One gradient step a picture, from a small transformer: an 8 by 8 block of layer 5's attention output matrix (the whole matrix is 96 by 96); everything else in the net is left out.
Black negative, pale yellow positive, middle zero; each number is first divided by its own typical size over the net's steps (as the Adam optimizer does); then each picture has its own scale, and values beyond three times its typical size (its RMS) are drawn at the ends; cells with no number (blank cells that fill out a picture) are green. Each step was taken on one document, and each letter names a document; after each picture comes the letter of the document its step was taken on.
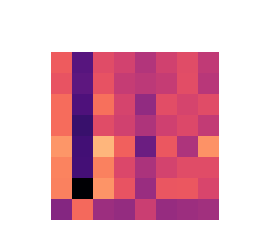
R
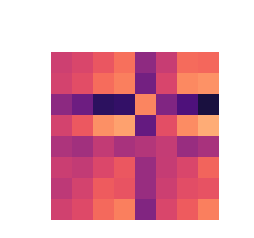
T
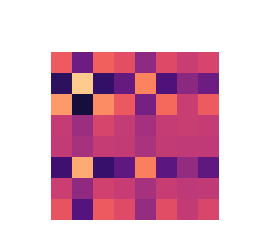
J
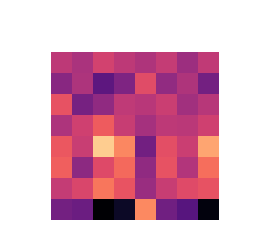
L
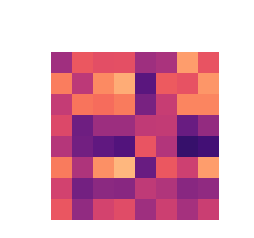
T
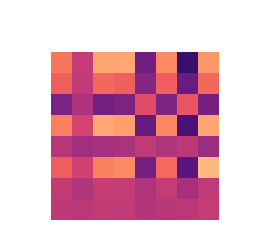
L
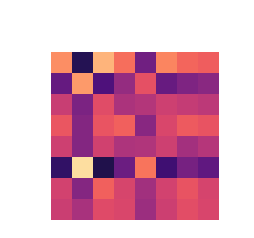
J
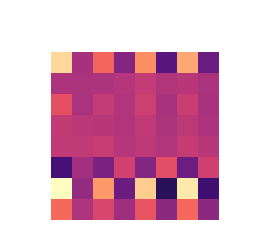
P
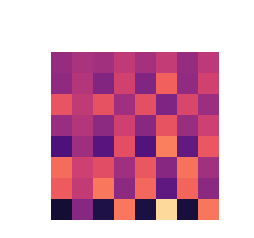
P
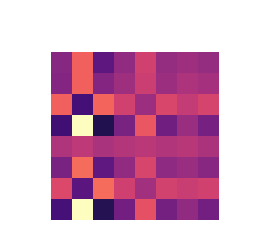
R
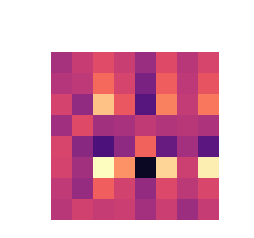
R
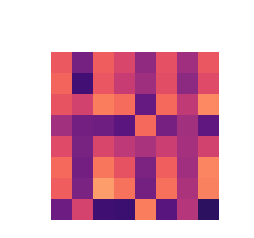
L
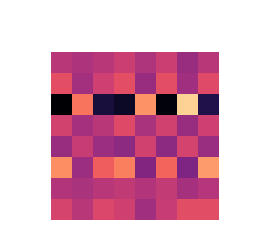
L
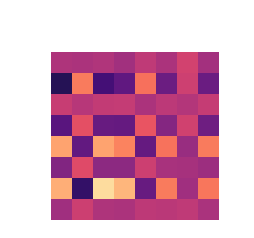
T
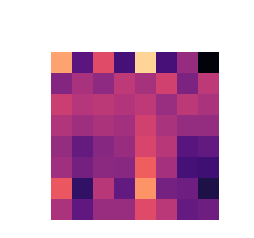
P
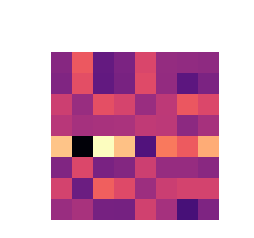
R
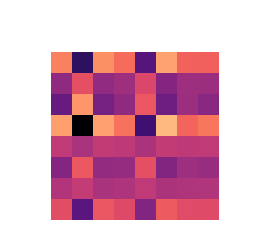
J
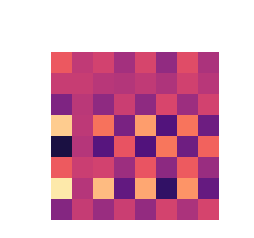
P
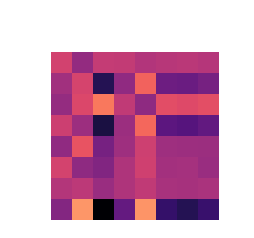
R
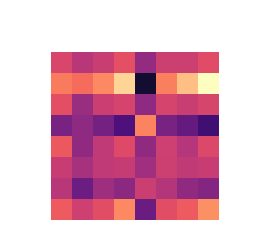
T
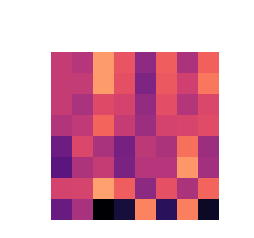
L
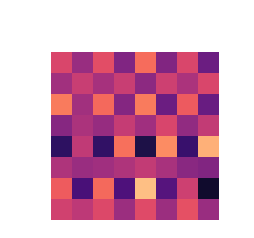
P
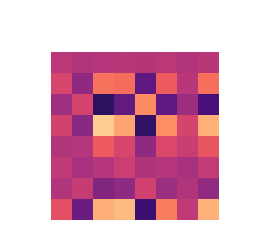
T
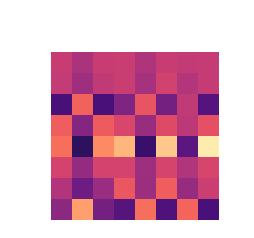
L
